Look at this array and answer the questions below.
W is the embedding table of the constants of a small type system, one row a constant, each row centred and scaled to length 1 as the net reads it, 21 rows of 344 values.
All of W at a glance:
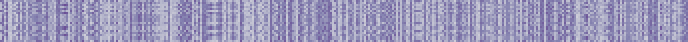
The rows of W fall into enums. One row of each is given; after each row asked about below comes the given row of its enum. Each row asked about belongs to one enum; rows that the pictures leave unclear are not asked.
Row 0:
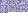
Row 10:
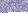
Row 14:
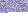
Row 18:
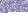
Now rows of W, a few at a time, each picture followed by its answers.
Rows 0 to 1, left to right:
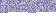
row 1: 10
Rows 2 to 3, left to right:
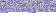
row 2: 14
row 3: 18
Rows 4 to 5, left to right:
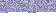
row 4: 14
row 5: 0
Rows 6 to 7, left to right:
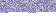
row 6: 14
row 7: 10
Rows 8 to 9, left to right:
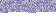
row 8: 18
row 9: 10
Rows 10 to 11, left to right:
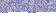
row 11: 0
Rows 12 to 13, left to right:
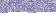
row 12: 10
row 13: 14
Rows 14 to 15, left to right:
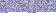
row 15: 0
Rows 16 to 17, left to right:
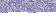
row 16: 10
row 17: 14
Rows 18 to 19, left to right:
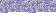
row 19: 18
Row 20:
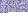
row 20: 0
